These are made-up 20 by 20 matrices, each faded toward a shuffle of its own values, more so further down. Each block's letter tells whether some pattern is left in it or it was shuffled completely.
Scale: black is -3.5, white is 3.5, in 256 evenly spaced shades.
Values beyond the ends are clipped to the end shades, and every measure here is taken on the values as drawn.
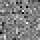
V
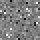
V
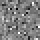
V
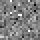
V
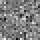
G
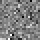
V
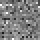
V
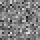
G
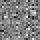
G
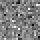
V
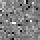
V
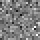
V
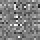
G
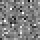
V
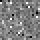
V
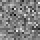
V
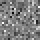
V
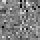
G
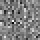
G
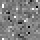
V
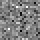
V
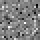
V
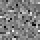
V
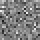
G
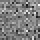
G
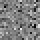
G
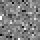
V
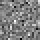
V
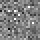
G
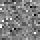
V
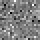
V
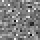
V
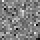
V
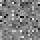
G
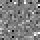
V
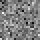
V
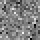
V
